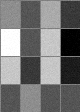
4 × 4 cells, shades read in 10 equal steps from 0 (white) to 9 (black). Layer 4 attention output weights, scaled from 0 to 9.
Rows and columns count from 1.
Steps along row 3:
up down up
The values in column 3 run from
2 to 6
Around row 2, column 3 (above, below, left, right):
3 2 6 9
